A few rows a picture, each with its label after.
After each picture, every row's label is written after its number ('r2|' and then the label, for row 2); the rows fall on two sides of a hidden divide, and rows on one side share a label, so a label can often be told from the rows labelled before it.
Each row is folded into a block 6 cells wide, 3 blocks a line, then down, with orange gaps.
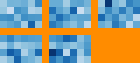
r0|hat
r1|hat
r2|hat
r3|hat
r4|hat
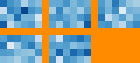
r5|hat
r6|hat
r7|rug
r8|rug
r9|hat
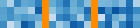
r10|hat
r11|hat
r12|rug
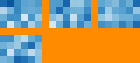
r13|hat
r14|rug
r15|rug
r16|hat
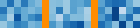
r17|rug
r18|hat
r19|rug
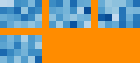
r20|rug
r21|hat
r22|hat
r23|rug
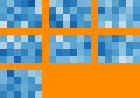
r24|rug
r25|rug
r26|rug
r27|hat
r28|hat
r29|rug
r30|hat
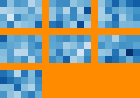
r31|rug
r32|hat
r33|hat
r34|rug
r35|hat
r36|rug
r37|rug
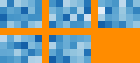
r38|hat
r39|hat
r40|hat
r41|hat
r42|hat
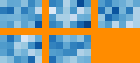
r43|rug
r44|hat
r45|rug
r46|hat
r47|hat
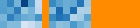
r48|rug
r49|hat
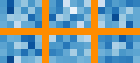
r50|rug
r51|rug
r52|rug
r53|rug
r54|rug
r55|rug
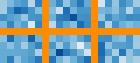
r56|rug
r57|rug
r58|hat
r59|rug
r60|hat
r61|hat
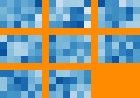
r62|hat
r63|hat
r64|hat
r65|rug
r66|hat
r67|hat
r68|hat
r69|hat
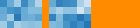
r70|rug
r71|rug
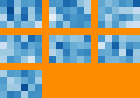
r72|hat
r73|rug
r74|hat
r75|hat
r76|hat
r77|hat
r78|rug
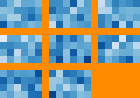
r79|hat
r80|rug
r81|hat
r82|rug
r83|rug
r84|hat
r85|rug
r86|hat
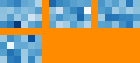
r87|hat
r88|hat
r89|hat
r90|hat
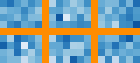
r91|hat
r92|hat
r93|rug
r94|rug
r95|rug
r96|rug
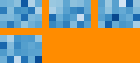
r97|rug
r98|hat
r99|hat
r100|rug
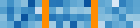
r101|hat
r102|rug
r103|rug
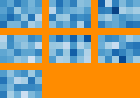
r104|hat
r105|rug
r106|rug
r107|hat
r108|hat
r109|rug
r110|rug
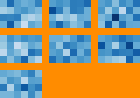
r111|hat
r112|rug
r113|rug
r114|hat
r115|hat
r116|rug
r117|rug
